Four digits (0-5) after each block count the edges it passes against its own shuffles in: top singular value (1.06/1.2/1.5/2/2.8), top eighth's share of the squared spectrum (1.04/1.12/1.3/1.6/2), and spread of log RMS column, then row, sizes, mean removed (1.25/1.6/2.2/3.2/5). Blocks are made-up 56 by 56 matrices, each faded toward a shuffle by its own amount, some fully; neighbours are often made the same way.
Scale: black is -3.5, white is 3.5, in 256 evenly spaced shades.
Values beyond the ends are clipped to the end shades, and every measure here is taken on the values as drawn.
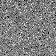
0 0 0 0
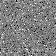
0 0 0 0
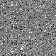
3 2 1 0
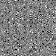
3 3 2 1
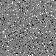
1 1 0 0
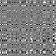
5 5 3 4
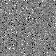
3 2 1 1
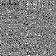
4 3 2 2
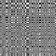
5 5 4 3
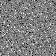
2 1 0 0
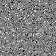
3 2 0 1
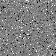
0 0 0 0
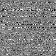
1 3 0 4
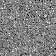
0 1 0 0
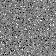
0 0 0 0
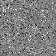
1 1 0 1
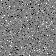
0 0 0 0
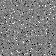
0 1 0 0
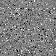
1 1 0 1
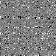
2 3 2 3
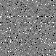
2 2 0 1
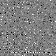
2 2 1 2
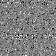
2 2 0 2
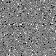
2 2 0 0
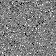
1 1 0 0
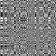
5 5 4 3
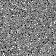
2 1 0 0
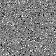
2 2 0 0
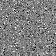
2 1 0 0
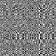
4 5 3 3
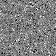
1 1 0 0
